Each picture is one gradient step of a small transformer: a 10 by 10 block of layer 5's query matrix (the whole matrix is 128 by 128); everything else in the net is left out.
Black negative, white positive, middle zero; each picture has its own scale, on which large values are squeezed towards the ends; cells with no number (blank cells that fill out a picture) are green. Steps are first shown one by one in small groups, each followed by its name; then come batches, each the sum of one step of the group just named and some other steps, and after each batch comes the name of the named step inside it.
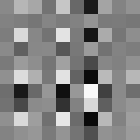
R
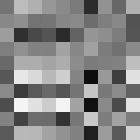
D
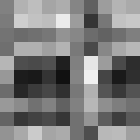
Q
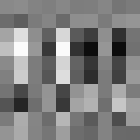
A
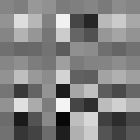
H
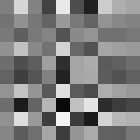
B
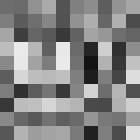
D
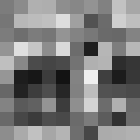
Q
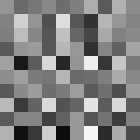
H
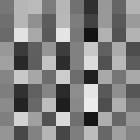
R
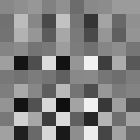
B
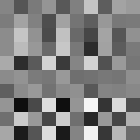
A
